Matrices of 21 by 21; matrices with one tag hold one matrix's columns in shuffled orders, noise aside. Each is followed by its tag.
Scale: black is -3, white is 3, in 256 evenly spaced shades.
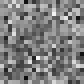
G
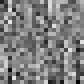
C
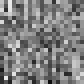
C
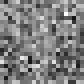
G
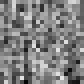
C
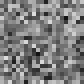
G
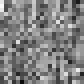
C
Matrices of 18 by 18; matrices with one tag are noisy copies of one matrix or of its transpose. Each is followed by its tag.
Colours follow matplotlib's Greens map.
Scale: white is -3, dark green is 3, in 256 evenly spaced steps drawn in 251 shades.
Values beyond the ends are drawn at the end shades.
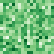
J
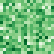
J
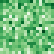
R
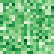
J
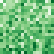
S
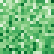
S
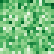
R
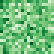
R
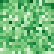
R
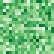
J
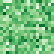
J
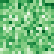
R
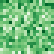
R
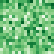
R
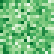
R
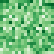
R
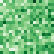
S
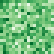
R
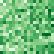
S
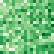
S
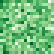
R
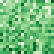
S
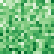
S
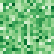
J
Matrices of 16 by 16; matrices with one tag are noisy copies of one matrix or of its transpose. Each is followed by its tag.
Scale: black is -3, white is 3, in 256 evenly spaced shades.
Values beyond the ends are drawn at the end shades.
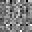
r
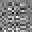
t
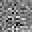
t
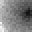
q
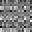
r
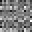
r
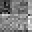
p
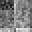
p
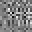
t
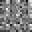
r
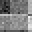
p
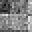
p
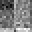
p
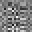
t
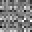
r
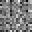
r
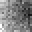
q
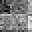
p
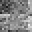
p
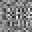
t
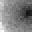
q
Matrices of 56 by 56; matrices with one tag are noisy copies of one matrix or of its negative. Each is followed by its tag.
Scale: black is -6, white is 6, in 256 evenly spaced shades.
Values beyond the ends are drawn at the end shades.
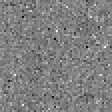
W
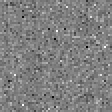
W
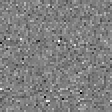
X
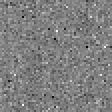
W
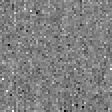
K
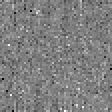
K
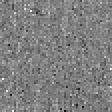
K
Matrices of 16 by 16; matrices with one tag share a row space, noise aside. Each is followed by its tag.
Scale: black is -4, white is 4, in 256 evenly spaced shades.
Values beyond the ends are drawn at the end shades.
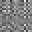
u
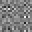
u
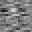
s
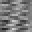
s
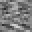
s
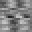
s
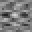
s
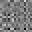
u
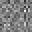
u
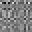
u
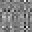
u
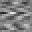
s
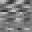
s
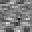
s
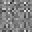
u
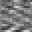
s
